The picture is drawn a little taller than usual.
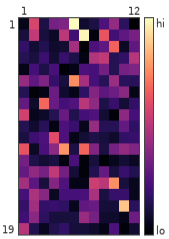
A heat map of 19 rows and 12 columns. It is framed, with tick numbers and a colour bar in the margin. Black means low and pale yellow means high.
Mirror symmetry: none. Roughest part: top middle. Grain: fine. Slope: none. Histogram: skewed, a long tail of high values.
